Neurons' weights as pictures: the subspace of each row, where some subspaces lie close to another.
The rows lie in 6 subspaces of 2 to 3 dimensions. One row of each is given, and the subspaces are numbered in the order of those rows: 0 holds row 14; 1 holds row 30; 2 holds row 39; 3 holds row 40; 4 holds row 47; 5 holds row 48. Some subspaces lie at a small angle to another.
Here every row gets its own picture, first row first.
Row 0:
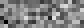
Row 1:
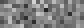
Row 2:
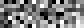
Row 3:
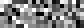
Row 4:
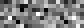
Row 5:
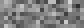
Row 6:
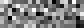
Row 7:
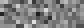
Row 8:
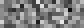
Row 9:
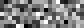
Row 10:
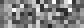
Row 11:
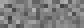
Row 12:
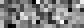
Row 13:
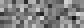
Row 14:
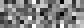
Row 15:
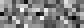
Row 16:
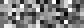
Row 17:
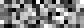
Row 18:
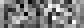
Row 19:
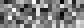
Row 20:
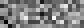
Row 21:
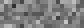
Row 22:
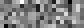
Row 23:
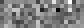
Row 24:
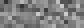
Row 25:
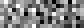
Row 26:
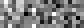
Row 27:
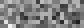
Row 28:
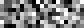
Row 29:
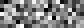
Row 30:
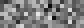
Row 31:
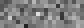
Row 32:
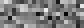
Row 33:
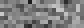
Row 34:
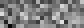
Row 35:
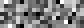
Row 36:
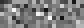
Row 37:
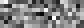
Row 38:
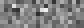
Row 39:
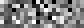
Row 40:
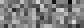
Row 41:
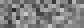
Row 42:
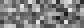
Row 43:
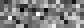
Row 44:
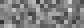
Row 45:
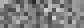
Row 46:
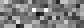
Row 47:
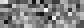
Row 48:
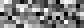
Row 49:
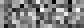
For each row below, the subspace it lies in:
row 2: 0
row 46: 2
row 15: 0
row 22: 3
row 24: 5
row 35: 1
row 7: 1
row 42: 2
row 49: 3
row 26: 3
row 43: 0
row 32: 5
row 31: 0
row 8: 2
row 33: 1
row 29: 1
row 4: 0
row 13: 0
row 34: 4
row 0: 4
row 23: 3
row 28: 2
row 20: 4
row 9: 2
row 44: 2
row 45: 1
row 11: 4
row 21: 1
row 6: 3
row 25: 3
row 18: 1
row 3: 5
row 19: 0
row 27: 4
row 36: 5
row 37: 4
